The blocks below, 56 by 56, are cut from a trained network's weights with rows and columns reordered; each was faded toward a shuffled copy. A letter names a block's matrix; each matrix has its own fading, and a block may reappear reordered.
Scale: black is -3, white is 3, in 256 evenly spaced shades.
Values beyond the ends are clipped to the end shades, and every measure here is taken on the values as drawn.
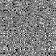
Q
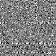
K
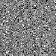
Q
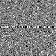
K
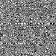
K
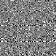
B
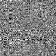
B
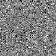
Q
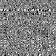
Q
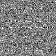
K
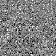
Q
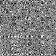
Q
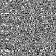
K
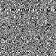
B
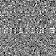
B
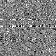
K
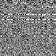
B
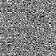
Q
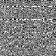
B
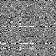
B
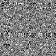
B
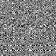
B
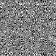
Q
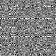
B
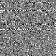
K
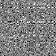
Q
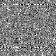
K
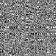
B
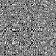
Q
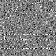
K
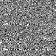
K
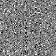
Q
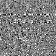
K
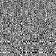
B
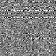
B
